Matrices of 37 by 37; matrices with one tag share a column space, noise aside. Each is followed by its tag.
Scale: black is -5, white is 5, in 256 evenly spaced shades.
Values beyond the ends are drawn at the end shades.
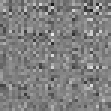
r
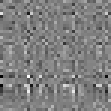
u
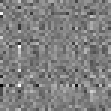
u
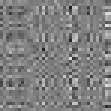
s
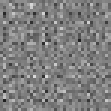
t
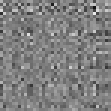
r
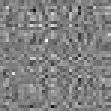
s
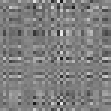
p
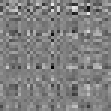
r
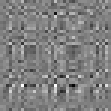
u
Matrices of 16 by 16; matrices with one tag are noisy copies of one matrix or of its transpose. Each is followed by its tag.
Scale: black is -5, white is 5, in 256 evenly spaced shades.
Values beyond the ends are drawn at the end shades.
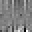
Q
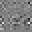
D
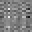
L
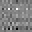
L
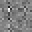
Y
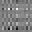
L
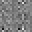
D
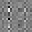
Y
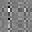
Y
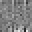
Q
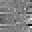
Q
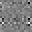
D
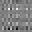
L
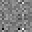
D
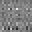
L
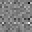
D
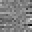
Q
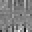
Q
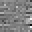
Q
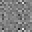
D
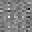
L
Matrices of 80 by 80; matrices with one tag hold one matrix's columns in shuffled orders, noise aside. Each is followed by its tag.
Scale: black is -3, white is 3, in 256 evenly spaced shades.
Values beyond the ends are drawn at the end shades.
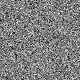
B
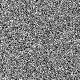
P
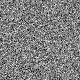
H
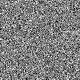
P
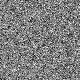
B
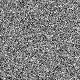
H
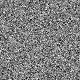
H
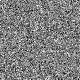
P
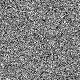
B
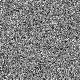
P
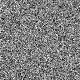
H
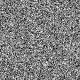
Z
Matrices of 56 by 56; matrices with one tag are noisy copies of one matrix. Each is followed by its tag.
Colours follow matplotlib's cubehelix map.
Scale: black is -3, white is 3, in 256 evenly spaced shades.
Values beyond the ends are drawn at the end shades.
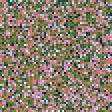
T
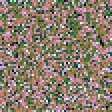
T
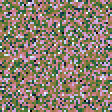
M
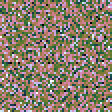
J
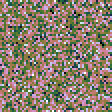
T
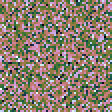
J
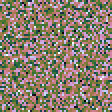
M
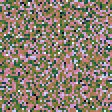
M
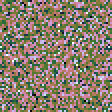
M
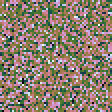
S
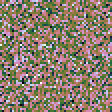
S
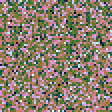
T
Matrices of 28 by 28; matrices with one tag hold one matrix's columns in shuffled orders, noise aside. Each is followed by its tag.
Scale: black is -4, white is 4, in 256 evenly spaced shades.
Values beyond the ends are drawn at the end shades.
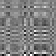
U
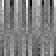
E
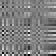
U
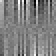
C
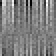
E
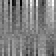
E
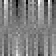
C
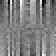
C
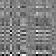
U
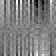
C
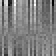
E
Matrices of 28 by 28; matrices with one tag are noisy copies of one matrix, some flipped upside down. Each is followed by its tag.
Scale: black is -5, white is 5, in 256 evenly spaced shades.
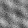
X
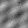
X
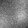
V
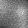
V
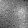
V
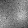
V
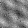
X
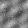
X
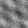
X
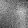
V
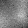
V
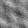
X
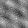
X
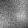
V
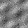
X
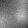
V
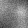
V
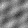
X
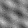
X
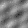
X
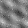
X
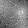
V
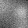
V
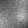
V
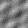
X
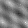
X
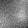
V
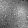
V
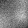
V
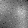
V
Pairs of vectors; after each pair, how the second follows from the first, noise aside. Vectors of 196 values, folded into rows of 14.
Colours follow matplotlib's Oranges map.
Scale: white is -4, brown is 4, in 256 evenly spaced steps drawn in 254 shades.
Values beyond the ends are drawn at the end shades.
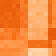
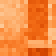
negated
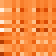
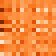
negated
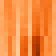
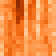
reversed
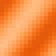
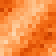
copied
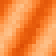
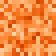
shuffled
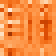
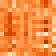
reversed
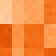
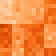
copied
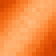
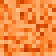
shuffled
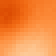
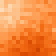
negated
